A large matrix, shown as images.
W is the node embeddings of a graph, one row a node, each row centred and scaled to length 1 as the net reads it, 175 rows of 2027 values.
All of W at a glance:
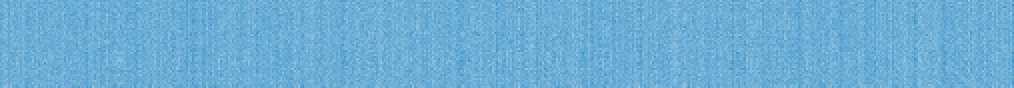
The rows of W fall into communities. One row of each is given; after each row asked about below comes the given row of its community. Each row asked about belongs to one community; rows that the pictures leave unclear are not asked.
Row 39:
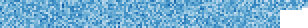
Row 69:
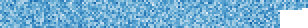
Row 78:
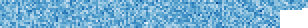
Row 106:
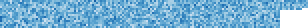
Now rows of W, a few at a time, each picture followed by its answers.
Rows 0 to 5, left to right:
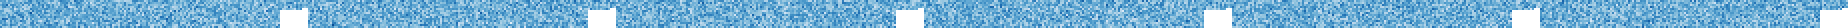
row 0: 69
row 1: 78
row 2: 78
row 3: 69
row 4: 39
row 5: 106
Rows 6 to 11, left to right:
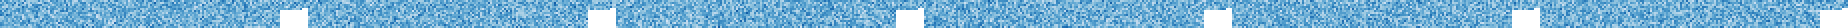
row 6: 39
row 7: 39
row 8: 106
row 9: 69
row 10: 39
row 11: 78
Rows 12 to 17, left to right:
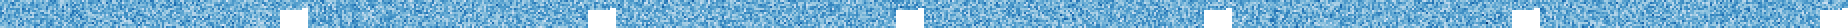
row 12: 39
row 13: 69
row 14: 106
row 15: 106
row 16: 78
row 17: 78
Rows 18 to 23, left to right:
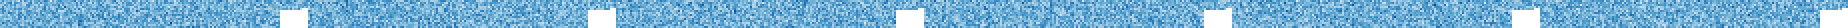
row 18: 78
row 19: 69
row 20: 106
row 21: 78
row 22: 78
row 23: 69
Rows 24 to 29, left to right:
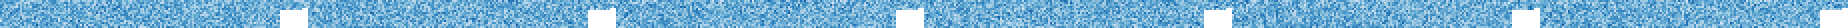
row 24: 39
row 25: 69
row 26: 39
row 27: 78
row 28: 69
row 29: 69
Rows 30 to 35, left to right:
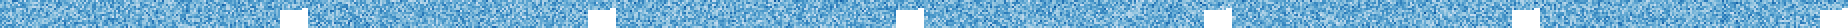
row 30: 106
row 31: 39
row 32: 106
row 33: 39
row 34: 39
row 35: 78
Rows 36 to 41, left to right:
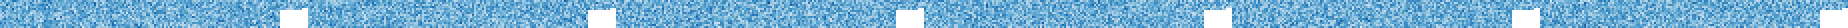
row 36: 69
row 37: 69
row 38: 106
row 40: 106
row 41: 69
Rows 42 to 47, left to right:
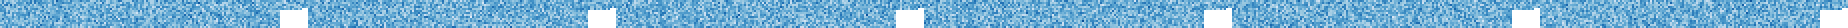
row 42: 78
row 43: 69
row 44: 69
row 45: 69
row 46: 106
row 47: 106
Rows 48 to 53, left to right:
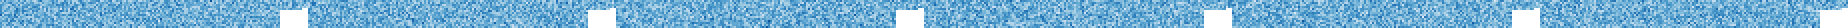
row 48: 39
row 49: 69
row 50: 106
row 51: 78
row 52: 39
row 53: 78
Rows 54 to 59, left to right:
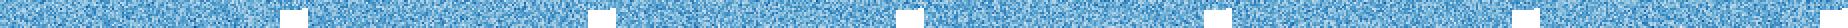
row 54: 106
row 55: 69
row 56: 69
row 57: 69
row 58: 106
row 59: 106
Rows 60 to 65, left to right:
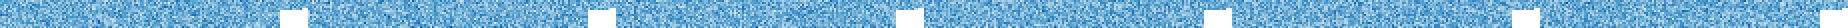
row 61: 78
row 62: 78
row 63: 106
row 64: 78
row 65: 69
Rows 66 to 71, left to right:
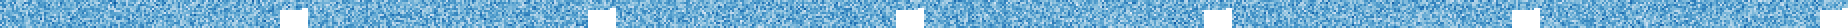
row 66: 69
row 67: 78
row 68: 78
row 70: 69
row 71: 39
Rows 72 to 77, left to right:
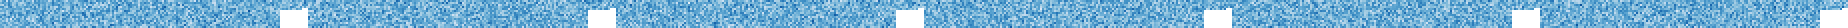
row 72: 78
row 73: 106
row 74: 39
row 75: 69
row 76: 39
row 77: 39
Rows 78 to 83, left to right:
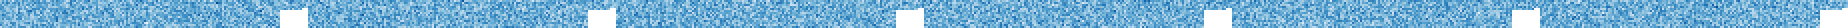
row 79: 78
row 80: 69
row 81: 106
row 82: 106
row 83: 39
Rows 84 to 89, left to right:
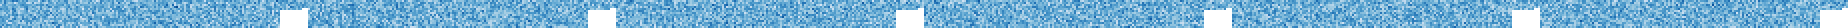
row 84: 106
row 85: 69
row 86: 39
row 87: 39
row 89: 39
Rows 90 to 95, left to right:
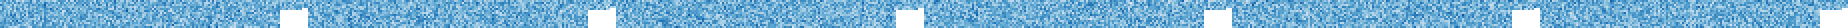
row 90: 69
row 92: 39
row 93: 39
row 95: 78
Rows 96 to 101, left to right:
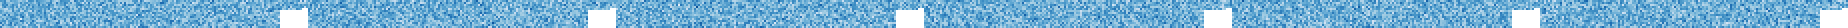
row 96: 69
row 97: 39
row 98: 69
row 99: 78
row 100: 78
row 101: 78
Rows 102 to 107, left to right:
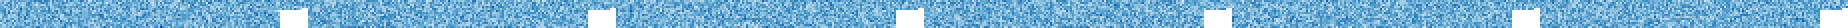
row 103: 69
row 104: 106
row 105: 78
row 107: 106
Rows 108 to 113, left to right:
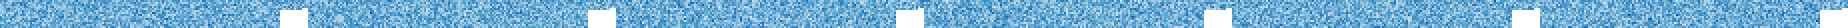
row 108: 106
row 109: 78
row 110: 69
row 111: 69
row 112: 106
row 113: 106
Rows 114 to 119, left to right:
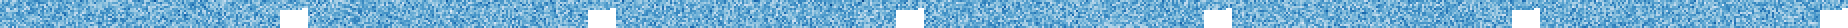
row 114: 78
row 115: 39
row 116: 106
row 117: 69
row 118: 106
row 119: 106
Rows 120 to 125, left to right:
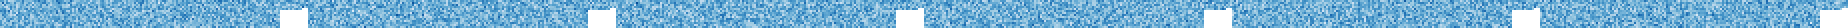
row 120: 78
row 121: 106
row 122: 106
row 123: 106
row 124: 78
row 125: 78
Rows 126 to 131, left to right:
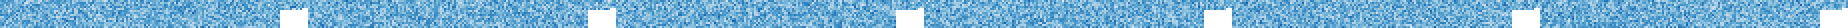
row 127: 78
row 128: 78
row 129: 106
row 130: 39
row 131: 69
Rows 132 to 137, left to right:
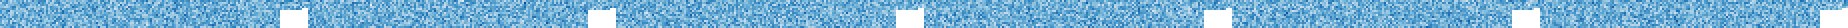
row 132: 106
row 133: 69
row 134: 39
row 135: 106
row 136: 78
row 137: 78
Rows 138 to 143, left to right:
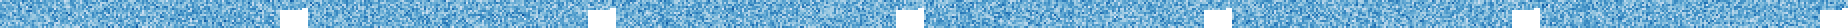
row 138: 78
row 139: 78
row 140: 39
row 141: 69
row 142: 69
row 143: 69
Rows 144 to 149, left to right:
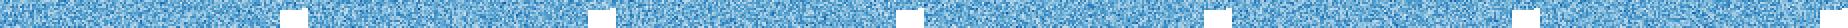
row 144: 69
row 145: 78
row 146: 106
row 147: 39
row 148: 106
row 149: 106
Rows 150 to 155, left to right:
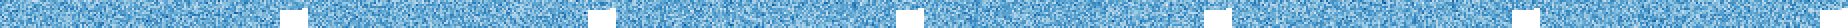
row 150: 39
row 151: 39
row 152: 69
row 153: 39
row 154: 106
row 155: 78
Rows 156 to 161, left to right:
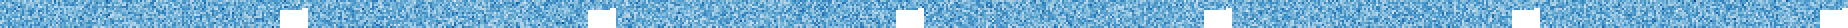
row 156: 106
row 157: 69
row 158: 106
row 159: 39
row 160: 78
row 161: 106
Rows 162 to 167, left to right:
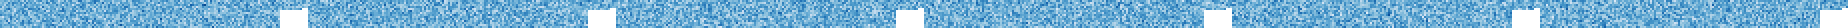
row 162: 39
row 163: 78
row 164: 106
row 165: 78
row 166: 106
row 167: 106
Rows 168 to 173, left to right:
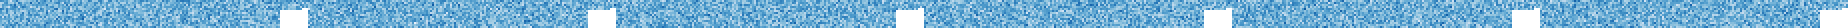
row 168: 106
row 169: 69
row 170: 69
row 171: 39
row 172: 69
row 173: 69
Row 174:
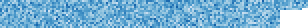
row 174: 39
